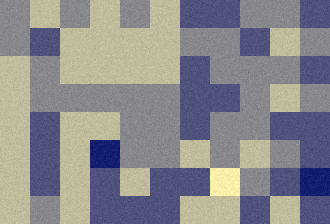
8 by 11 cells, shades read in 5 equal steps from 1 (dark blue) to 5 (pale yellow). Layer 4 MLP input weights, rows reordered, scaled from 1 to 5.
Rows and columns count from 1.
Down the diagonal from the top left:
3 2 4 3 3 3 2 4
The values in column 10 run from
2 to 4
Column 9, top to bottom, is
3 2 3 3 3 4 3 2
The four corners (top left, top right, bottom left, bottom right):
3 2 4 2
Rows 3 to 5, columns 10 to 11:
3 2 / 4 3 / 2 2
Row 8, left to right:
4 3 4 2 2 2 4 4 2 4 2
